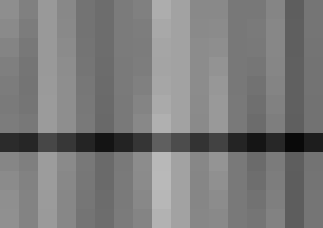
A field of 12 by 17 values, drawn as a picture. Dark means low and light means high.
The values are skewed, with a long tail toward low values. The ninth with the lowest average is the middle right. Row 8 differs from the rows beside it.
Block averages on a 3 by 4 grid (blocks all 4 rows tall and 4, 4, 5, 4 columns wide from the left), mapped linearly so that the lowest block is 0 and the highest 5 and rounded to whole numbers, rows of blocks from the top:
4 2 5 2 | 2 1 3 0 | 4 3 5 2
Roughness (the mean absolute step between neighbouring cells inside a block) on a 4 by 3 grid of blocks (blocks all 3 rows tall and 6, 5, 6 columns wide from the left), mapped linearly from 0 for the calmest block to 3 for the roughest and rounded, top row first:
000
000
333
000
